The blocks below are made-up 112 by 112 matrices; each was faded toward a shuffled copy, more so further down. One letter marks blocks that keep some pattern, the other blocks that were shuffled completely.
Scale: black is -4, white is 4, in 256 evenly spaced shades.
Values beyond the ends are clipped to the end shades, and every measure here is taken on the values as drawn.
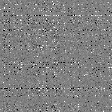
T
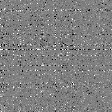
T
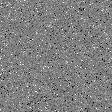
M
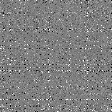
T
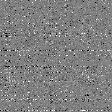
T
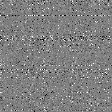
T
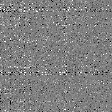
T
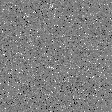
M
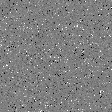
M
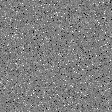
M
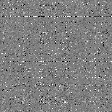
T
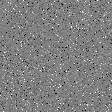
M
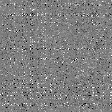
T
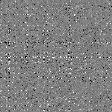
T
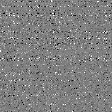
T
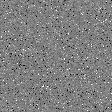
M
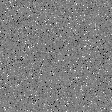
M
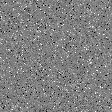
M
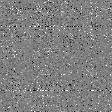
T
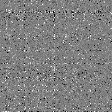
T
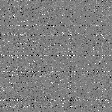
T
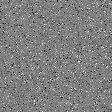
M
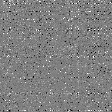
T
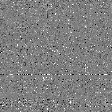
T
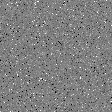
M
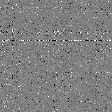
T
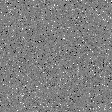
M
